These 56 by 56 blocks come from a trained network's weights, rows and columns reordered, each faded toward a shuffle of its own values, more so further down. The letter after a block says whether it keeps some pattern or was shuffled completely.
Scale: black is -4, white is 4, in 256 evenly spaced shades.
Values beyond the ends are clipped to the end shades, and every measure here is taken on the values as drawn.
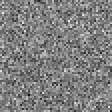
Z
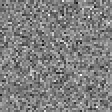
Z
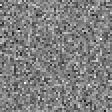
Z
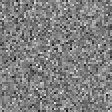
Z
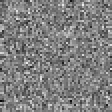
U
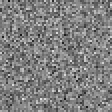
Z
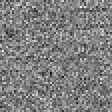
U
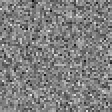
Z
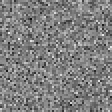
Z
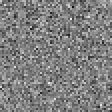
U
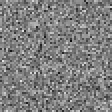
Z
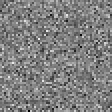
U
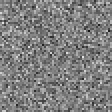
Z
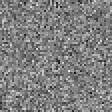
Z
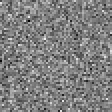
Z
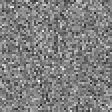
Z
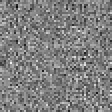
U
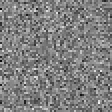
U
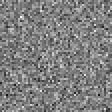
Z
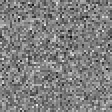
U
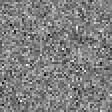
Z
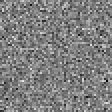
Z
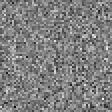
U
